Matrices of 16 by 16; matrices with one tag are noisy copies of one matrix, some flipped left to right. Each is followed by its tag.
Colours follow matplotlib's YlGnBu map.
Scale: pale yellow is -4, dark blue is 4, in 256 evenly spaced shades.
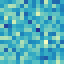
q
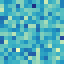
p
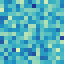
p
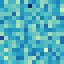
p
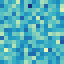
p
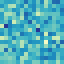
q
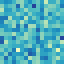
p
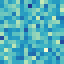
p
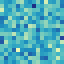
p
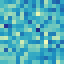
q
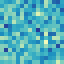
q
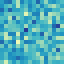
q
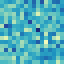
q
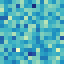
p
